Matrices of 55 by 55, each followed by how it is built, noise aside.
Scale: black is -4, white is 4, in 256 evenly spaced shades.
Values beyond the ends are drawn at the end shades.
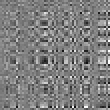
low rank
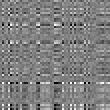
low rank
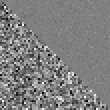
lower triangular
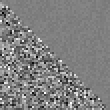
lower triangular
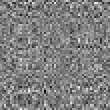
low rank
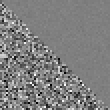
lower triangular
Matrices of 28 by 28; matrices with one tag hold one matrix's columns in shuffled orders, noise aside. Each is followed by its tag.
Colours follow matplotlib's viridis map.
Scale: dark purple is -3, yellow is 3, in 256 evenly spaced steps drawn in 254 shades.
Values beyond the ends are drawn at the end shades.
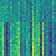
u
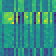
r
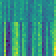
u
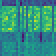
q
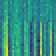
u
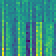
u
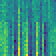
u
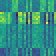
r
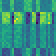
r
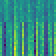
u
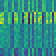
r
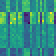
r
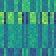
r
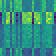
r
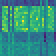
q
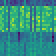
q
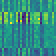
r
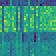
q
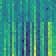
u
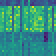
q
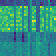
q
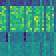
q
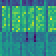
q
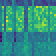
q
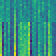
u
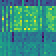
q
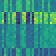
r
